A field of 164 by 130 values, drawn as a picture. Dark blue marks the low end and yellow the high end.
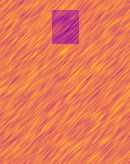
Slope: none. Odd patch: lower, in the top middle. Ninth with the lowest average: top middle. Histogram: skewed, a long tail of low values.
